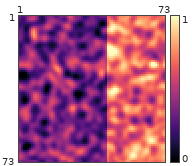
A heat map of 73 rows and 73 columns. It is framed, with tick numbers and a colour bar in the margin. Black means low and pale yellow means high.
Seam: vertical, 60% of the way across, the right part higher. Grain: blotchy. Lone odd cells: none.
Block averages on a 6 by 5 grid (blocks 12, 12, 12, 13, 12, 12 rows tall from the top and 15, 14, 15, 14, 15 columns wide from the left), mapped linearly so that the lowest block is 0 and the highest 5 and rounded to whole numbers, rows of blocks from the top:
1 1 0 5 4 | 1 1 1 5 4 | 1 2 1 4 4 | 1 1 1 4 4 | 1 1 0 4 4 | 1 2 1 4 5
